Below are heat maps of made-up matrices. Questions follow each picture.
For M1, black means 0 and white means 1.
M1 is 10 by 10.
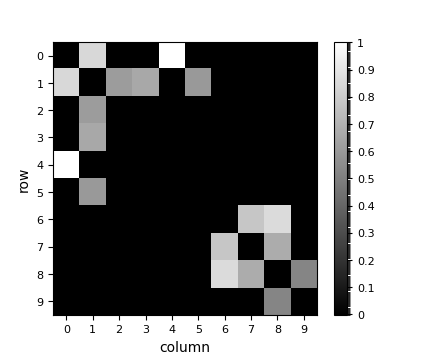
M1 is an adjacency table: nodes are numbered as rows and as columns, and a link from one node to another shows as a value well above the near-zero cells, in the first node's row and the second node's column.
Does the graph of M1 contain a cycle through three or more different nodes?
yes
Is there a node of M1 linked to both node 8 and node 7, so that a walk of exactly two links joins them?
yes
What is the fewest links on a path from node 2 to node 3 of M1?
2
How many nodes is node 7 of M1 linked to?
2
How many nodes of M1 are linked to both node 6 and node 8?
1
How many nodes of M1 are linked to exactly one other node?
5
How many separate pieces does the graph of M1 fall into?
2
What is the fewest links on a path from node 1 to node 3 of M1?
1
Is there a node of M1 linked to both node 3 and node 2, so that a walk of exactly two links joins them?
yes
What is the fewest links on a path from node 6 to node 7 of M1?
1
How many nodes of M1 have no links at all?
0
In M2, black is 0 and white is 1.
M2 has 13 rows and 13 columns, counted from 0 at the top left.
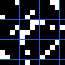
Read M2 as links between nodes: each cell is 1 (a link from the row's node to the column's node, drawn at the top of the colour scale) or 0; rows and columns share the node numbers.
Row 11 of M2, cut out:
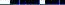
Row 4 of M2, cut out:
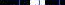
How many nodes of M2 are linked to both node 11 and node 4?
1
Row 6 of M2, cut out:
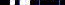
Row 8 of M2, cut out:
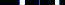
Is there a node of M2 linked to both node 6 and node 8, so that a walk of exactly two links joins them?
yes
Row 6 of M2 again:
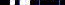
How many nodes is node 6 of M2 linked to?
3
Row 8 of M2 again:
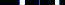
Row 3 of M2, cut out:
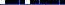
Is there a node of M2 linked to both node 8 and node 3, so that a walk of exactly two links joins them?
no
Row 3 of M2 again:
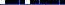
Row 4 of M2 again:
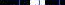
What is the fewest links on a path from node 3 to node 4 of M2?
3
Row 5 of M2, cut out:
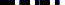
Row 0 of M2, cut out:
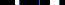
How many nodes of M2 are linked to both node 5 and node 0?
2
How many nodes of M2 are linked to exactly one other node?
5
